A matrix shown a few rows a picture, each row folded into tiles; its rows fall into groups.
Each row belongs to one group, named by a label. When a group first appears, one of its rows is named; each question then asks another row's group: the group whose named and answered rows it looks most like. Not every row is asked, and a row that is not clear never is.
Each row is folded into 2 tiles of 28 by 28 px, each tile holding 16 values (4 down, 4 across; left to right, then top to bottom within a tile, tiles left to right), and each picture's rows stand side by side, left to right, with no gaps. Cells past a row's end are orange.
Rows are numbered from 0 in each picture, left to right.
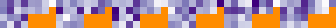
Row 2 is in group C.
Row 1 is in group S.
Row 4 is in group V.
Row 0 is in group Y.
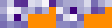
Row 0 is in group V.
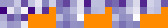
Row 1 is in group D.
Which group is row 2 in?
D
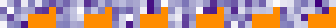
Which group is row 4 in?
Y
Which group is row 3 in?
S
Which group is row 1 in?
D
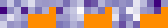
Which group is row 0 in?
S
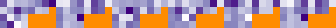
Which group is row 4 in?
D
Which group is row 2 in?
C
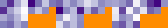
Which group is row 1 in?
S
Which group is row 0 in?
D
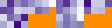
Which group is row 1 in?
D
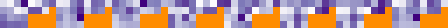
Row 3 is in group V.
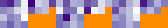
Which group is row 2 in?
D
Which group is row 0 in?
D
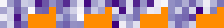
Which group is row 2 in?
Y
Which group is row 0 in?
S
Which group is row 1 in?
D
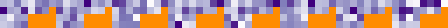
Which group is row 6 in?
C
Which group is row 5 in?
D
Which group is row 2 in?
D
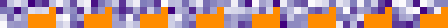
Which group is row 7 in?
V
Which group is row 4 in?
V
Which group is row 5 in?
V
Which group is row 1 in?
S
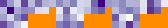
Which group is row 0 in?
Y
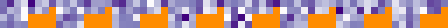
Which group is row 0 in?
D
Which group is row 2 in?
D
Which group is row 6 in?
S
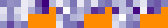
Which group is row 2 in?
S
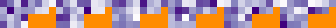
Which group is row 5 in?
V
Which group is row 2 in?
D
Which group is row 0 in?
Y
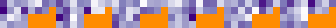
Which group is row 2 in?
V
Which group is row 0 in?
S
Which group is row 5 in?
D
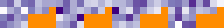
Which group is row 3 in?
Y
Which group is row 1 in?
Y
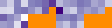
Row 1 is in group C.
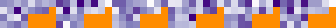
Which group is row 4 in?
V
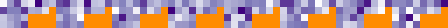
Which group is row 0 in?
S
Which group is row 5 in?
D
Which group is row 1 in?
D
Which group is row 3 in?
S
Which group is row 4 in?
C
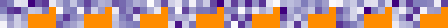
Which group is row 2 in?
D
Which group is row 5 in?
C
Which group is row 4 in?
Y
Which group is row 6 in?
V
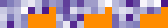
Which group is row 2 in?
V
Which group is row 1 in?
Y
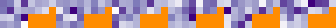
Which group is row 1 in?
C
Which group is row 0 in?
Y
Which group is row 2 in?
Y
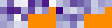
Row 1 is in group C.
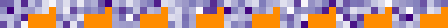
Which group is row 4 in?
S
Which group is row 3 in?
S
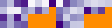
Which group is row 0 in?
V
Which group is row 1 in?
V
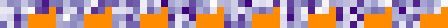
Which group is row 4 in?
V
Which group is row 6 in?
C
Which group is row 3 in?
C
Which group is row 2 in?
V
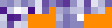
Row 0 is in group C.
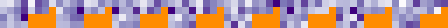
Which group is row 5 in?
Y
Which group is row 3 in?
S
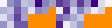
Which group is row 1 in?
Y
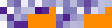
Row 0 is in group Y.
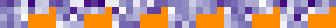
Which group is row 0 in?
D
